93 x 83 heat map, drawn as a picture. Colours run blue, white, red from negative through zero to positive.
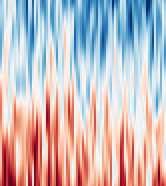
The field climbs toward the bottom. The bottom left is the ninth with the highest average. On average the colour sits 50% of the way up the scale. The grain runs up and down.
